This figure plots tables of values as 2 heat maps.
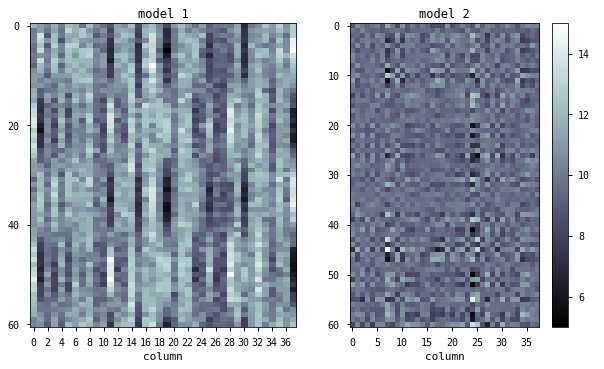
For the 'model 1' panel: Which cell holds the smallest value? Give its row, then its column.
5, 19
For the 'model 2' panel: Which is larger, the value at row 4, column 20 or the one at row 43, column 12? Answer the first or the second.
the second
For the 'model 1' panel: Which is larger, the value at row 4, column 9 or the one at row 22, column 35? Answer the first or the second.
the second
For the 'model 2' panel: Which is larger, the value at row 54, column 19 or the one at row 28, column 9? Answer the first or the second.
the first
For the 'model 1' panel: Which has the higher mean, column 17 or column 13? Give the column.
17
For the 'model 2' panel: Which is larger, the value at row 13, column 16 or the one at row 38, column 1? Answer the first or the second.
the second
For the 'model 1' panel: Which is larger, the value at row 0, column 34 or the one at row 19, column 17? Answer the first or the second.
the second
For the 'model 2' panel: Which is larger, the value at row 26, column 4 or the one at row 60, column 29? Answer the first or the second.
the first
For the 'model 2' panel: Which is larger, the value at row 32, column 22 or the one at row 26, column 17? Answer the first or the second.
the second
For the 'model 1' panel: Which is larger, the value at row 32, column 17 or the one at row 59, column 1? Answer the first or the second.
the first
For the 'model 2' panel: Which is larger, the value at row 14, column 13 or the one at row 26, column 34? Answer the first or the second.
the first
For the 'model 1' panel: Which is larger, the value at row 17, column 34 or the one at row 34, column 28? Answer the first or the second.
the second
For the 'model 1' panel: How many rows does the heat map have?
61
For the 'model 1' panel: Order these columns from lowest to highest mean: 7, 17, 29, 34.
34, 7, 29, 17
